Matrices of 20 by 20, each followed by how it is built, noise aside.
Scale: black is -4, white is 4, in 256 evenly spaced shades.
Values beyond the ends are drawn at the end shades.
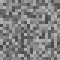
noise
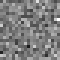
noise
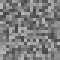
noise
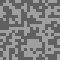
noise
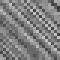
Toeplitz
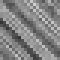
Toeplitz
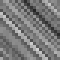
Toeplitz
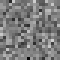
noise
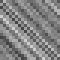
Toeplitz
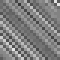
Toeplitz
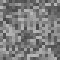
noise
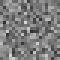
noise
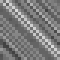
Toeplitz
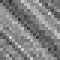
Toeplitz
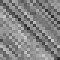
Toeplitz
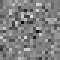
noise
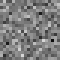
noise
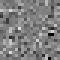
noise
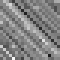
Toeplitz
